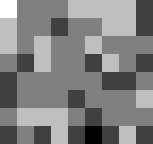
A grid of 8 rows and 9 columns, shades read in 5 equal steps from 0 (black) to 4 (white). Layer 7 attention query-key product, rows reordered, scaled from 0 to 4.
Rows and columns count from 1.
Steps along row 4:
down up down same down up down down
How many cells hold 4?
1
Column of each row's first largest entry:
1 1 1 3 2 9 2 4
